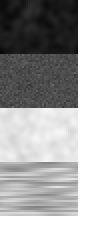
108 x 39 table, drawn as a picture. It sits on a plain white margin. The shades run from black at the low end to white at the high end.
It is made of 4 by 1 panels. Panel 1,1: very low, blotchy, faint in contrast. Panel 2,1: low, fine-grained, faint in contrast. Panel 3,1: very high, blotchy, faint in contrast. Panel 4,1: high, streaked across.
